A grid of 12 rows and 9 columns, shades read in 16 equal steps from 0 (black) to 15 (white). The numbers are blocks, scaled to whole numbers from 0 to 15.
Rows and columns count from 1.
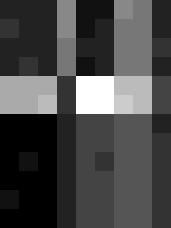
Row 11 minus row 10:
1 0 0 0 0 0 0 0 0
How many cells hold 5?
12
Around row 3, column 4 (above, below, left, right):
8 7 2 2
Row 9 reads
0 1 0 2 4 3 5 5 3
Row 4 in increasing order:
1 2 2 2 2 3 7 7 7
